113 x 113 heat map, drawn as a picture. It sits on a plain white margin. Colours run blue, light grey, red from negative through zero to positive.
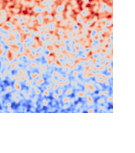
The values follow a bell shape. The field is mottled with small blotches. The field climbs toward the top. No regular stripes run through it. No row or column stands out. On average the colour sits 50% of the way up the scale.
